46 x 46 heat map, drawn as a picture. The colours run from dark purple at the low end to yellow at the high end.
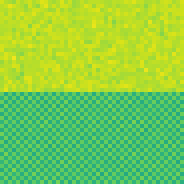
The table splits into 2 rows of 1 panel. Panel 1,1: very high, fine-grained, faint in contrast. Panel 2,1: high, checkered.
